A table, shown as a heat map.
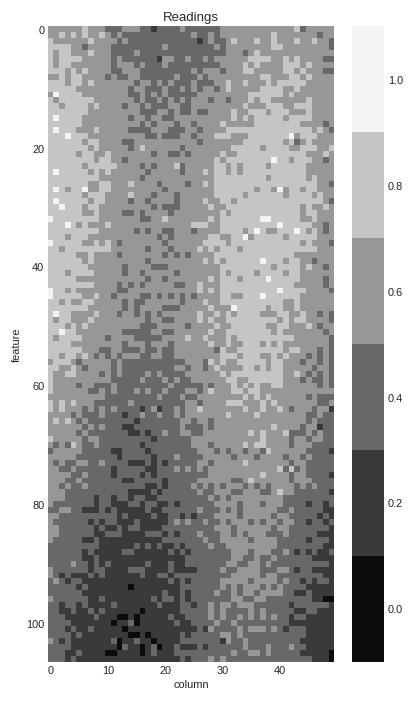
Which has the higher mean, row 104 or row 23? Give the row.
23
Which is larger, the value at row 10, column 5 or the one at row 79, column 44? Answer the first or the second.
the first
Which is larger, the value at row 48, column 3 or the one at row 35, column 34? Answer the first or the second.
the second
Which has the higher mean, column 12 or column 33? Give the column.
33
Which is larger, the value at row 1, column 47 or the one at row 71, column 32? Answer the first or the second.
the second
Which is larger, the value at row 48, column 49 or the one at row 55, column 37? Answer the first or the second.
the second
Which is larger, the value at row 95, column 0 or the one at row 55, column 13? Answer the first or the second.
the second
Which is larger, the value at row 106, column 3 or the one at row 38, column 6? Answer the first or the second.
the second
